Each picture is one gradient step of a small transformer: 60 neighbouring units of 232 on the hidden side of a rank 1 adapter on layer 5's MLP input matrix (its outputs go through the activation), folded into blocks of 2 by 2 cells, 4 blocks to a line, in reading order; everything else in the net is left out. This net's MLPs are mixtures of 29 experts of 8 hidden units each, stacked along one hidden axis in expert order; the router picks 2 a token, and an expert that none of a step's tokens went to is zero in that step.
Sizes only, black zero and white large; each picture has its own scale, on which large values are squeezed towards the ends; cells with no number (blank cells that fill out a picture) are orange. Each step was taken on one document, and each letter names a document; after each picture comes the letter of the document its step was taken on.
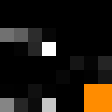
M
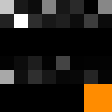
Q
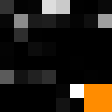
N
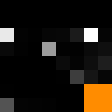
M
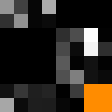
N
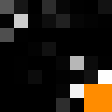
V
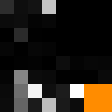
N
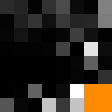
V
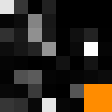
N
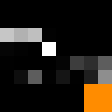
M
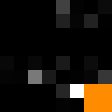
Q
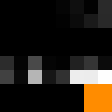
Q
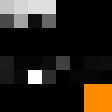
Q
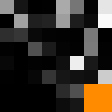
V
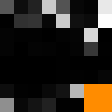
N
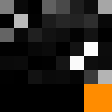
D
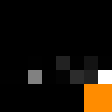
Q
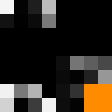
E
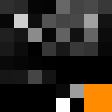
D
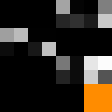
M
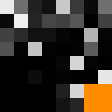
V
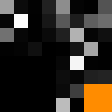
D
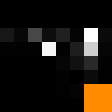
M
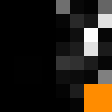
V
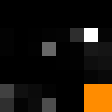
M
